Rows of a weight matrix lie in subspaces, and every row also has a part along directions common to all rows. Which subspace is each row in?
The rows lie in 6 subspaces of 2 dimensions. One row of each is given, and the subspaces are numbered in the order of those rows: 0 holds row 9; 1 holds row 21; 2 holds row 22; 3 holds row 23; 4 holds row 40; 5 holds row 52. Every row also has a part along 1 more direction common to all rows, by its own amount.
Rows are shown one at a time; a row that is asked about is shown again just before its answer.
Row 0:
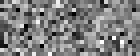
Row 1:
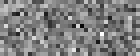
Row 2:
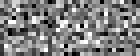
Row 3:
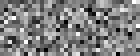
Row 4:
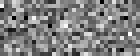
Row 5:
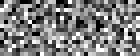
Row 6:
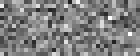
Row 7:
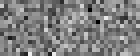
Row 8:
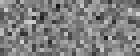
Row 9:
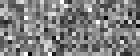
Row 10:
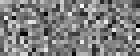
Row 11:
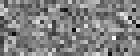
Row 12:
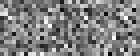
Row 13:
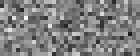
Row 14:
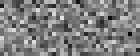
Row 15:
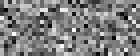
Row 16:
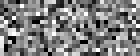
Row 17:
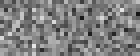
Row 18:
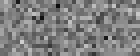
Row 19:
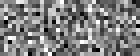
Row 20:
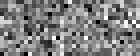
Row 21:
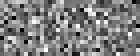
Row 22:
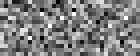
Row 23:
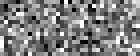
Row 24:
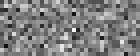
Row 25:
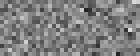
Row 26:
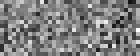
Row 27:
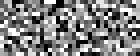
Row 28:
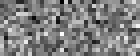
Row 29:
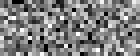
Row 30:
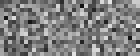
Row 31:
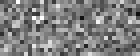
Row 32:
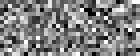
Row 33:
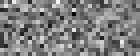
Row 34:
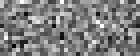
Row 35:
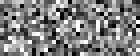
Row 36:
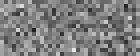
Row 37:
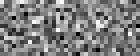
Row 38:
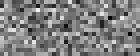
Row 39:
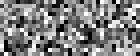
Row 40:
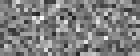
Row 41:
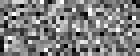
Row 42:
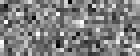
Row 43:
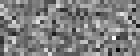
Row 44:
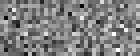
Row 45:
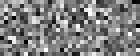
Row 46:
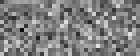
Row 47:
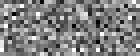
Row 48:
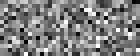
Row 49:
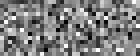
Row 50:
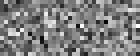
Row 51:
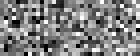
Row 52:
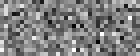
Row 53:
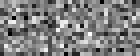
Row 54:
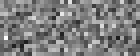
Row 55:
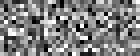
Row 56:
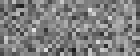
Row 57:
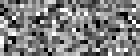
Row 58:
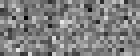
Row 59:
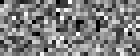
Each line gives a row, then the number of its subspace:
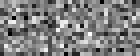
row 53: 0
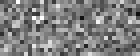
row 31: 4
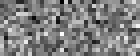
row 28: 3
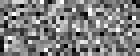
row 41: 5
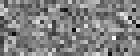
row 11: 2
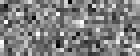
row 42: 3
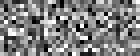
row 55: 5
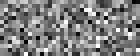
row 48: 1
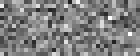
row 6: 0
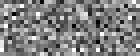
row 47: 5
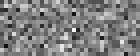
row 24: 2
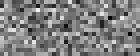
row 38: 0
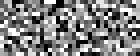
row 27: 4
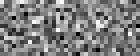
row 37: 3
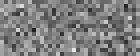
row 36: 5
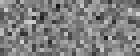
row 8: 4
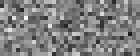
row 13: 0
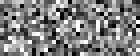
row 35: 3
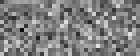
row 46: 1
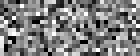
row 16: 2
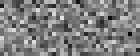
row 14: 0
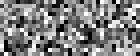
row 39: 1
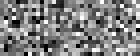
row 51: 4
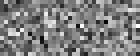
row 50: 5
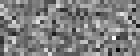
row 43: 2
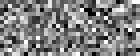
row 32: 1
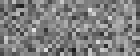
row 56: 5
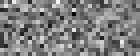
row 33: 2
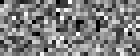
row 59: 3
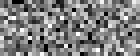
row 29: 2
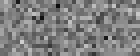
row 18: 4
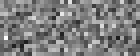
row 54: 3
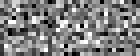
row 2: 0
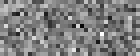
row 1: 5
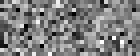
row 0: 2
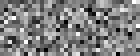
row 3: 1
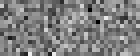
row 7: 0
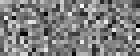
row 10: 4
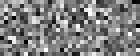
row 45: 1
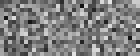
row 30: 4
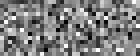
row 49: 1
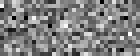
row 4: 0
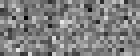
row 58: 0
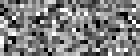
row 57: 2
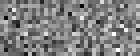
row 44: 4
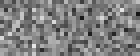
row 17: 4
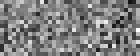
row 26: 5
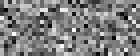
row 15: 2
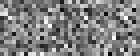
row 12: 2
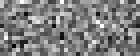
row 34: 3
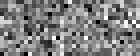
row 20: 0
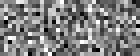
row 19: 0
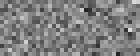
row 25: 1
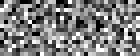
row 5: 3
